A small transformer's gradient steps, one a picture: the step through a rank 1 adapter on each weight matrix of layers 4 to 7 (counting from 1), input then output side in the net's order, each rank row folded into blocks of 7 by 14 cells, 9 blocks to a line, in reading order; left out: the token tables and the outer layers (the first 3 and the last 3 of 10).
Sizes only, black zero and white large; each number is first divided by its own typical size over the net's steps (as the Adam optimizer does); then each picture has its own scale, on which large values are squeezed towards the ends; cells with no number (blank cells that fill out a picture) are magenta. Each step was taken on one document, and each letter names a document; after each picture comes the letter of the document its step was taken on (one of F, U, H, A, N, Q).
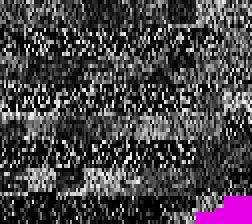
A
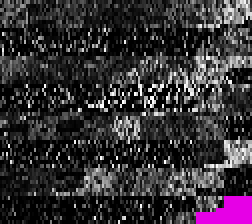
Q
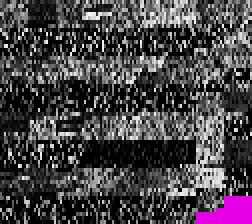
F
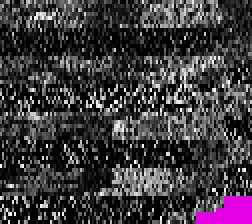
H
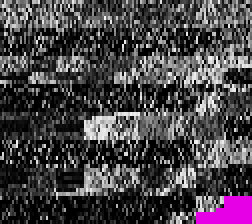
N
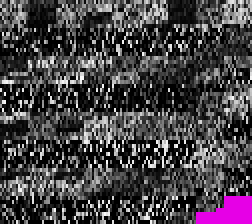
F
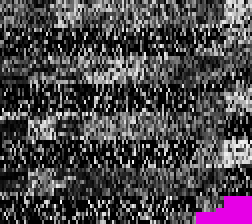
F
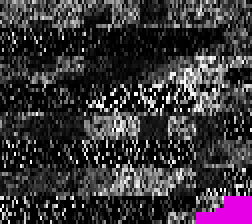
H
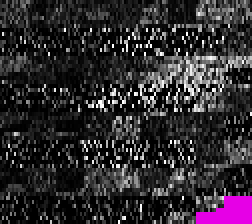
Q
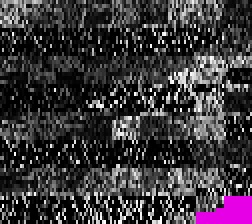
H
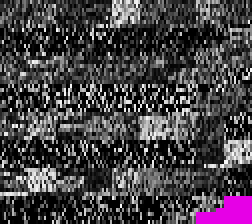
A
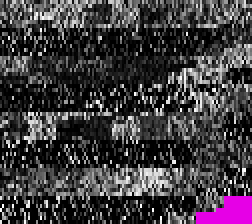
H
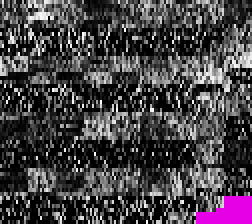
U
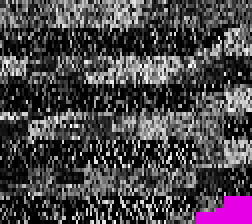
F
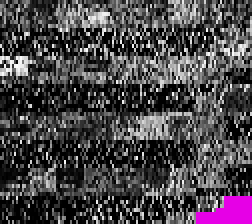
N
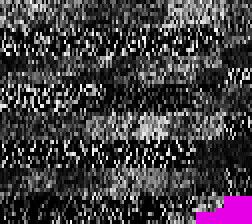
A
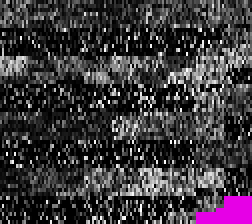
Q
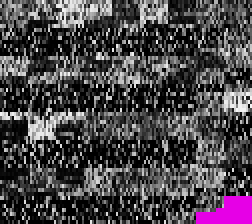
F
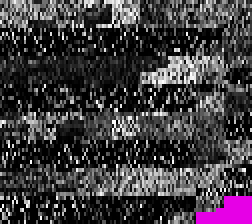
H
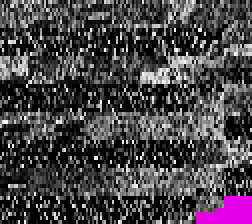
U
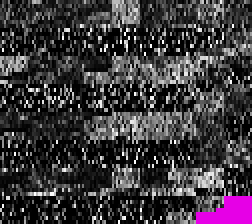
Q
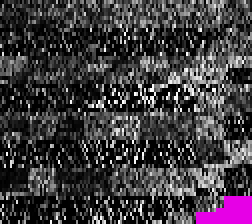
Q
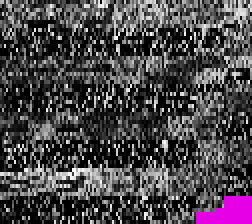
F
